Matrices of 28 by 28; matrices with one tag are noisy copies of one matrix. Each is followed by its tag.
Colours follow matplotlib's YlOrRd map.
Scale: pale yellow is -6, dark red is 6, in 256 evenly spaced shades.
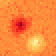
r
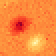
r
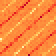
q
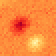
r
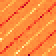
q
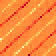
q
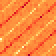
q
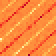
q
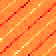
q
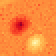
r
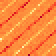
q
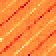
q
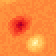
r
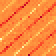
q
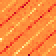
q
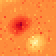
r
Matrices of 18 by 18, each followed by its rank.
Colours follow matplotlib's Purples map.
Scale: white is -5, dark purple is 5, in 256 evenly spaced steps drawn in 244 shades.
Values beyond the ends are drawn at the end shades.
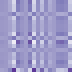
one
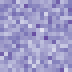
full rank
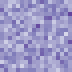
full rank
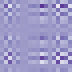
one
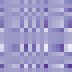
one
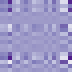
one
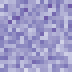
full rank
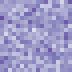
full rank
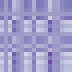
one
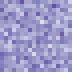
full rank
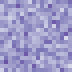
full rank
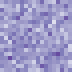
full rank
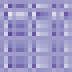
one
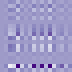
one
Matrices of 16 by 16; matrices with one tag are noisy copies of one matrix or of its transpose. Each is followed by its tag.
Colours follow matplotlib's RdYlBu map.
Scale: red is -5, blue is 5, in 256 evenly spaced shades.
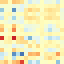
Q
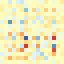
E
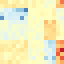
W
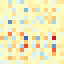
E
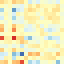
Q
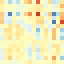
Q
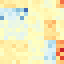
W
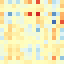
Q
